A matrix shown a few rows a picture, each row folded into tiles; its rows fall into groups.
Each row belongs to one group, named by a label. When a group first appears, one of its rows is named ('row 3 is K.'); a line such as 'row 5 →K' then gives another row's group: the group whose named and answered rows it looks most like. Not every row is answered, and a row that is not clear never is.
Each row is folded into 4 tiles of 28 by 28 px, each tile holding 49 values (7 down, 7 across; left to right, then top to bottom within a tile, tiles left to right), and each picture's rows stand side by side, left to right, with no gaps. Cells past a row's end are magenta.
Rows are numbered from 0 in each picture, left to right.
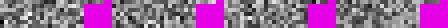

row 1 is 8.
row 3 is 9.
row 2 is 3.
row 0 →8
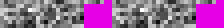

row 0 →3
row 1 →3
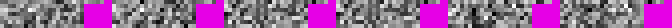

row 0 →3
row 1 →3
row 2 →8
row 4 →9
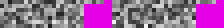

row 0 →8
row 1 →8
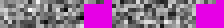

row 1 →8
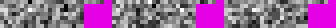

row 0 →3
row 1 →9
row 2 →3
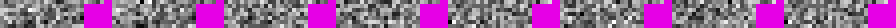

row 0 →3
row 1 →3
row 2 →9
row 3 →8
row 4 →8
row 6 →9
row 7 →8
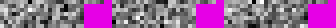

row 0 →3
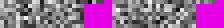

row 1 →3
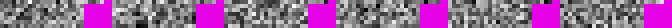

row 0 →9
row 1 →3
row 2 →8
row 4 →3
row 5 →8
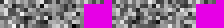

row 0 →9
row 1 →9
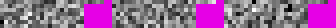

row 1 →8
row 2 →3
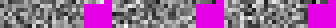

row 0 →8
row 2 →3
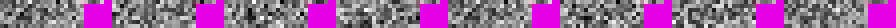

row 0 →9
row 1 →8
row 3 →3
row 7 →9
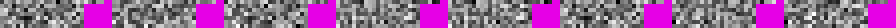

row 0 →9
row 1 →8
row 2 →9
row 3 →3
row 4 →3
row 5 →9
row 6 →8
